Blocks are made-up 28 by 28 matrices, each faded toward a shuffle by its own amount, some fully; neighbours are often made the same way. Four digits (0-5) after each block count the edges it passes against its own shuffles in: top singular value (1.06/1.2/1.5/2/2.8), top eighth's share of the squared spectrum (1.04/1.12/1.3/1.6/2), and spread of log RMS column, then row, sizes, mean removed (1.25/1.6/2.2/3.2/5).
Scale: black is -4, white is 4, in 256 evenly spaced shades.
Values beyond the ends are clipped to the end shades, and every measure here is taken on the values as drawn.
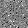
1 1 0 0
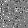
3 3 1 1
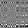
4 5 2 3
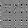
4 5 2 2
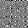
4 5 2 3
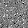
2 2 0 0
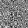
3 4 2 1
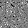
1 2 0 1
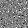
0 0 0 0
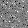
0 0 0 0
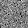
0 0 0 0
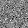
0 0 0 0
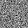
0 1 0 0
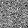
1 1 0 0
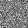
1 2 0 0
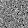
1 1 0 0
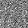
2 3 0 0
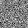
1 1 0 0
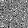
2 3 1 1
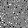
1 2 1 0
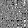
3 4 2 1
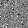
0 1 0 0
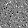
0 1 0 0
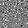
2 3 1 1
